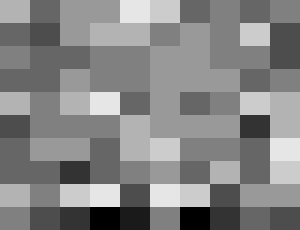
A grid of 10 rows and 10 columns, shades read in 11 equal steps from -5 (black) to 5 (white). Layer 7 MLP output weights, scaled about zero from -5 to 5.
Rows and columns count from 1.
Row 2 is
-1 -2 1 2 2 0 1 0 3 -2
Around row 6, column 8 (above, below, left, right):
0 0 1 -3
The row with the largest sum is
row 9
